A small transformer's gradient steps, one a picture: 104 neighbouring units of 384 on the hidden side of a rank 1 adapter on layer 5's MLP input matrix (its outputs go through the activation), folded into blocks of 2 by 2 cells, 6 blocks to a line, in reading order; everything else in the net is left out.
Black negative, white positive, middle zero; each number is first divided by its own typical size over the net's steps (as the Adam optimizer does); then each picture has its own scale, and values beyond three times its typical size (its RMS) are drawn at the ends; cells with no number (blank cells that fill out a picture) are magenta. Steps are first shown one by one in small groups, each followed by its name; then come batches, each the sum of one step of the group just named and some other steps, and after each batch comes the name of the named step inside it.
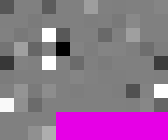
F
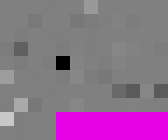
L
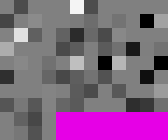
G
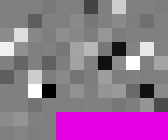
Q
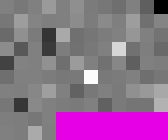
G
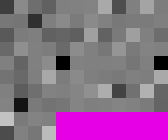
L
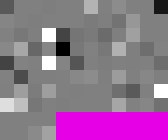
F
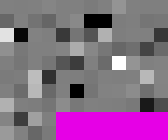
Q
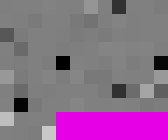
L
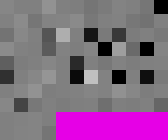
Q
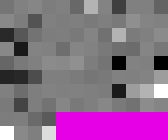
G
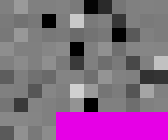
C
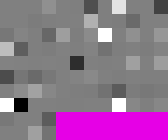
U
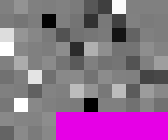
C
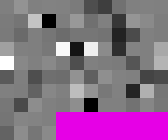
C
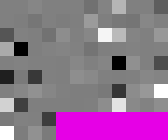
U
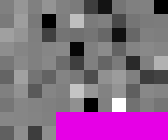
C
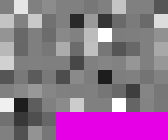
U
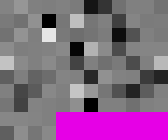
C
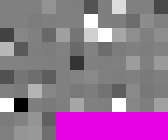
U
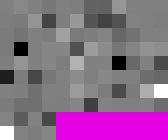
C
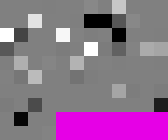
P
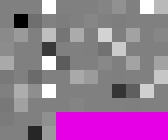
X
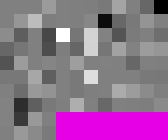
P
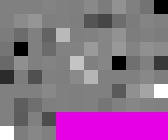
P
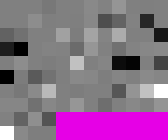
P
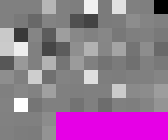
X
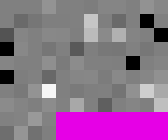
X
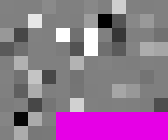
P
